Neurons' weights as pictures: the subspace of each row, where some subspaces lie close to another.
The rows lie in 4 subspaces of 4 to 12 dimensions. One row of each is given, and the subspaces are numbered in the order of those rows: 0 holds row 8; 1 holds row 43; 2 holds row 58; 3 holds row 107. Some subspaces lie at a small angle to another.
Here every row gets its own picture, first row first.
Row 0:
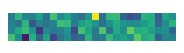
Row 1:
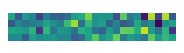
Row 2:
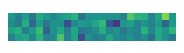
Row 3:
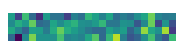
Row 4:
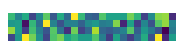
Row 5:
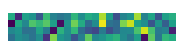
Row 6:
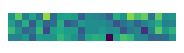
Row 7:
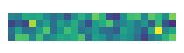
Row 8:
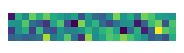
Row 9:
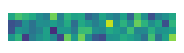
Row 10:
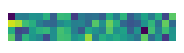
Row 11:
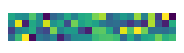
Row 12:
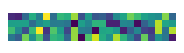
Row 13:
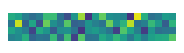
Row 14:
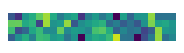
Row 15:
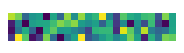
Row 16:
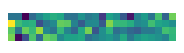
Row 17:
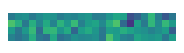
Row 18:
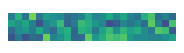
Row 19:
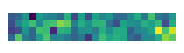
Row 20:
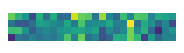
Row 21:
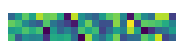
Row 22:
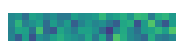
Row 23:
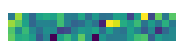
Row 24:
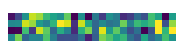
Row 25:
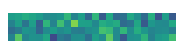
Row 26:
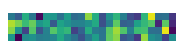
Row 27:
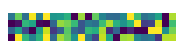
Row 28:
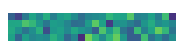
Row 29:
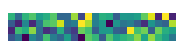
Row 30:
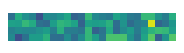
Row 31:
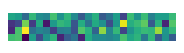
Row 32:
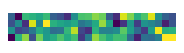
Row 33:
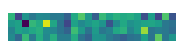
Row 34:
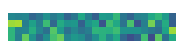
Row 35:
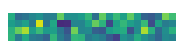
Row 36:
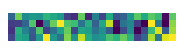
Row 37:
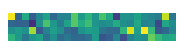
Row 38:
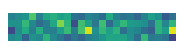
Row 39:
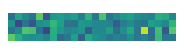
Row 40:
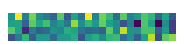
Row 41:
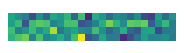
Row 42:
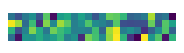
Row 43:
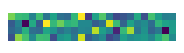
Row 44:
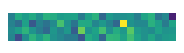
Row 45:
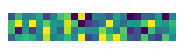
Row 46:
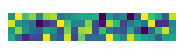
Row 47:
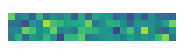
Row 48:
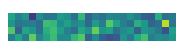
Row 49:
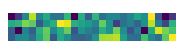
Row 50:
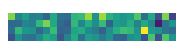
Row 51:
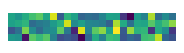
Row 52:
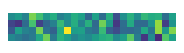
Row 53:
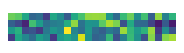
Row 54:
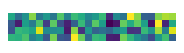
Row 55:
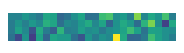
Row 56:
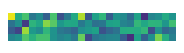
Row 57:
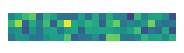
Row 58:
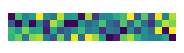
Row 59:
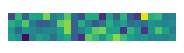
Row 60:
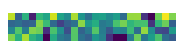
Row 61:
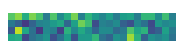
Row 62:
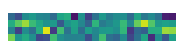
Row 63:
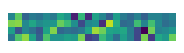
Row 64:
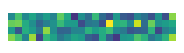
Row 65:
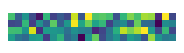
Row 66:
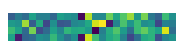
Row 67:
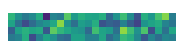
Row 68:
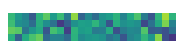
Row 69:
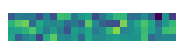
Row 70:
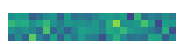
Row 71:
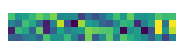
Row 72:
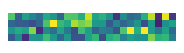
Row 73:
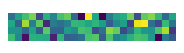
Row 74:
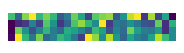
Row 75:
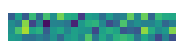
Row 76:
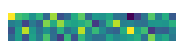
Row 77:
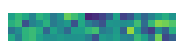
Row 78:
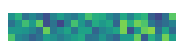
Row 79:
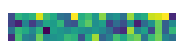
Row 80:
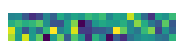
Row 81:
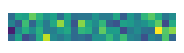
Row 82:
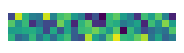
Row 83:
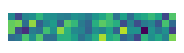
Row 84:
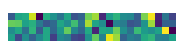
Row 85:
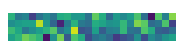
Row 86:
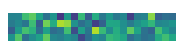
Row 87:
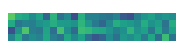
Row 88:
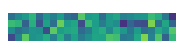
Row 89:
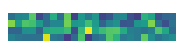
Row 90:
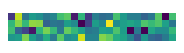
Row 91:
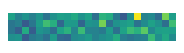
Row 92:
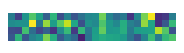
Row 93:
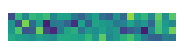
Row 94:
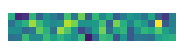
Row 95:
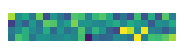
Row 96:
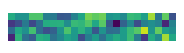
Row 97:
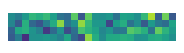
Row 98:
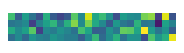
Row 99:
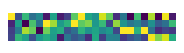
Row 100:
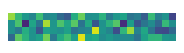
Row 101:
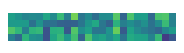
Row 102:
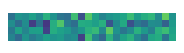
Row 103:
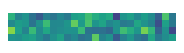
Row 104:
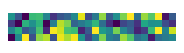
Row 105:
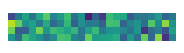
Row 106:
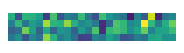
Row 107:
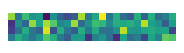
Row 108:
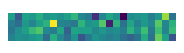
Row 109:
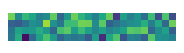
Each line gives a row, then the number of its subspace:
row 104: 2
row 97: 0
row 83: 3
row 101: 1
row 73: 2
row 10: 3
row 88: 2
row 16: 2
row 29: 0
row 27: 2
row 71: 0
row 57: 2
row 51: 3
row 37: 0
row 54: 3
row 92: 3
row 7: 3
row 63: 2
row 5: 2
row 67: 2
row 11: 2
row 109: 2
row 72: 0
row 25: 2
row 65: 0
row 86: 3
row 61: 2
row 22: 2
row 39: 2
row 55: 2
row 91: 2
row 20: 2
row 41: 0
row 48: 2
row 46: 2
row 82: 3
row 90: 0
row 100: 1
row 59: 3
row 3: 2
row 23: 2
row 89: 2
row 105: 3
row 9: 2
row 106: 3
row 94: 2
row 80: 0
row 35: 3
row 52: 2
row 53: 3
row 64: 2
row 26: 2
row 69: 3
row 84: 2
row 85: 0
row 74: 2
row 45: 0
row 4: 1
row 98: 0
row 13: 2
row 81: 1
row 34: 2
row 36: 2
